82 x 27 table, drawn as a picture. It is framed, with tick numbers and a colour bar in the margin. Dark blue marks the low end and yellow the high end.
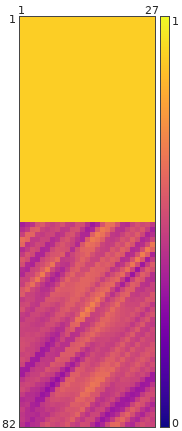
The table splits into 2 rows of 1 panel. Panel 1,1: very high, flat. Panel 2,1: middling, slanting up to the right.
